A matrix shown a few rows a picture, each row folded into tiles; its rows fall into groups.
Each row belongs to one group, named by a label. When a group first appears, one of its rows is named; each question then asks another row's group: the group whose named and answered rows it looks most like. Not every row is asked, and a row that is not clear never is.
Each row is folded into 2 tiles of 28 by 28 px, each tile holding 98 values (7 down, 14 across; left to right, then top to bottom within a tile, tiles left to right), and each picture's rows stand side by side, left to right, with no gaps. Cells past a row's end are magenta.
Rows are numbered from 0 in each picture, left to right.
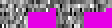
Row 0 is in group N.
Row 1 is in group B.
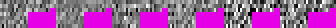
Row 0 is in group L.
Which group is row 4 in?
N
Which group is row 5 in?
N
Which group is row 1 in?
L
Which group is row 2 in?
B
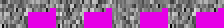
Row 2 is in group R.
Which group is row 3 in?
L
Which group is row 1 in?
L
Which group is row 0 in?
L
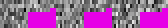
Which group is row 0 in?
B
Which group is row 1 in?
N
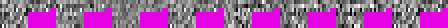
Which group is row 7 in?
N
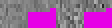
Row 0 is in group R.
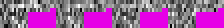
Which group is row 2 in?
B
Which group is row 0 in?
B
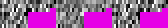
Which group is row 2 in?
N
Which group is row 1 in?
L
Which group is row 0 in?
N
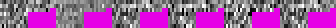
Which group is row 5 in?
B
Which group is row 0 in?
L
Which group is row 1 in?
R
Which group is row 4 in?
N
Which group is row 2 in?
B
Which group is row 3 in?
B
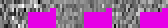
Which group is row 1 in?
R
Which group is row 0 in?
B
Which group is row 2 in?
L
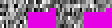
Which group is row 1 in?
B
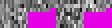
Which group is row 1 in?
B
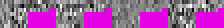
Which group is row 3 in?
B
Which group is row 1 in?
R
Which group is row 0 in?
R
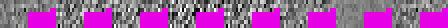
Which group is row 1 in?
L
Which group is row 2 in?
N
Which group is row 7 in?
B
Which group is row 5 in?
L
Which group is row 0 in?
B
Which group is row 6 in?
R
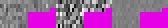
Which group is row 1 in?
L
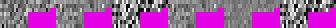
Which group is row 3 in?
R
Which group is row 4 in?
L
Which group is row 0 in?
L
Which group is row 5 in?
N
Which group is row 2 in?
N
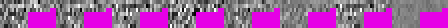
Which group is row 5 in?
L
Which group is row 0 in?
B
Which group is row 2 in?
R
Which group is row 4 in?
B
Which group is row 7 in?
R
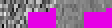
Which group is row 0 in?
L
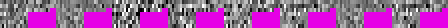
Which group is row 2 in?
N
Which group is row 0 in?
L
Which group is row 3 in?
B
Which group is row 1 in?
R
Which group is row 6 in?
R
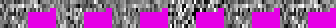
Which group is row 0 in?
B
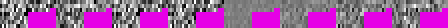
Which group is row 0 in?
N
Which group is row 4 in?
L
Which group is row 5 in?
L
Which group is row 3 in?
N
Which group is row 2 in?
N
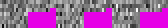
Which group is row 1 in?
N
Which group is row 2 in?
R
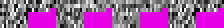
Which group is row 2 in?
R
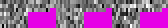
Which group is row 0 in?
L
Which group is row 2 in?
B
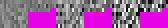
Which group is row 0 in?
R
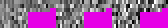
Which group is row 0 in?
R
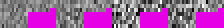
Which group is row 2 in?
N
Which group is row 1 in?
B
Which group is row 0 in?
L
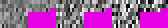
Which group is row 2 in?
N
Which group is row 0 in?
L
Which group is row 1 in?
L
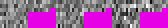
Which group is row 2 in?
B
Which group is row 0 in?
N
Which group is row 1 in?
L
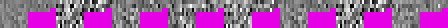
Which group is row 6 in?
N
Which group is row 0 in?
R
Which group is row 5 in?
R
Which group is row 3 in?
B
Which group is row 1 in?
N
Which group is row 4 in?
N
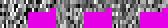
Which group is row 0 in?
N
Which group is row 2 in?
L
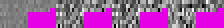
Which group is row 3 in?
R
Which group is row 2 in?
L
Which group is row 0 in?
L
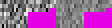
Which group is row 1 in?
L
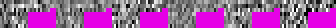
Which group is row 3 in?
L
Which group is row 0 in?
B
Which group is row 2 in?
N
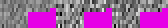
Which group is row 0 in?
L
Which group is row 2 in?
L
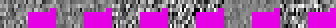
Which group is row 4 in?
L
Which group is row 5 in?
B
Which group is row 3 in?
N
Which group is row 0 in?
L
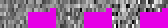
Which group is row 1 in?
B
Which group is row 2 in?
N
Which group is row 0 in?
L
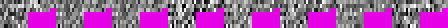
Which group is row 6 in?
R
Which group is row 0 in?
B
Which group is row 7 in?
B
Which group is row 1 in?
L
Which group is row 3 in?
N
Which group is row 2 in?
L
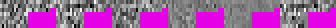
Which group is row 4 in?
R
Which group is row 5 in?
R
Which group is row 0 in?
L
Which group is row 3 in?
R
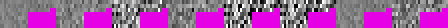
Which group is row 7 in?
L
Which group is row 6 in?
R
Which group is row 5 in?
N
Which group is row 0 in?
R
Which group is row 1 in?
L
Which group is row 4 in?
N
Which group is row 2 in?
N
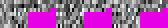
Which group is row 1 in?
L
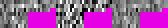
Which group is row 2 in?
B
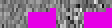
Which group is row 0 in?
L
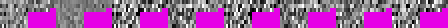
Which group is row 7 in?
N
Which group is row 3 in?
B
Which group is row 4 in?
N
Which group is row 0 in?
N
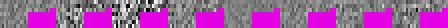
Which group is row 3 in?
N
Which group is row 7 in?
B
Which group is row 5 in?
L
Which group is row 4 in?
R
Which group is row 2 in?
N
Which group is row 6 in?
R
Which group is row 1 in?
R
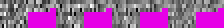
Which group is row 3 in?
L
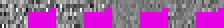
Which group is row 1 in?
R
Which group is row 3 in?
L
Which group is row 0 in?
N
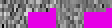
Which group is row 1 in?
R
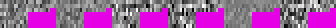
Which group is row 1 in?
B
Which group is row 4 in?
L
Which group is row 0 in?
L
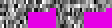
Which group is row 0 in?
N
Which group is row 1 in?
B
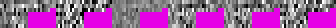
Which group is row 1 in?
N
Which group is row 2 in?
B
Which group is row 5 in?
N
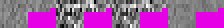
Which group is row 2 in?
B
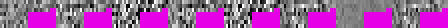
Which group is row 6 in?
R
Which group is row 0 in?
N
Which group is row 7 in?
B
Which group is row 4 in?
N
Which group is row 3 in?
R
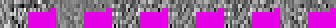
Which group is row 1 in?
R
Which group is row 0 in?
R
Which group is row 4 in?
L
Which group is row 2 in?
L
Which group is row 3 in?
L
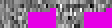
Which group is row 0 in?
R
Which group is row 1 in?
R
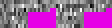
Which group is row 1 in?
R
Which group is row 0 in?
B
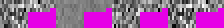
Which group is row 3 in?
B
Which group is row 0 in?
B
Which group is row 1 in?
R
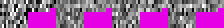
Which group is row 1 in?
B
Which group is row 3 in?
B
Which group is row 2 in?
L
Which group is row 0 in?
N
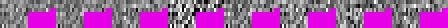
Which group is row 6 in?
R
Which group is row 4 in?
L
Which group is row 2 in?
B
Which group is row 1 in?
L
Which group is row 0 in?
N
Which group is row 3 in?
N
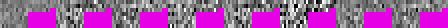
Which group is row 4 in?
R
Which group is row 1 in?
R
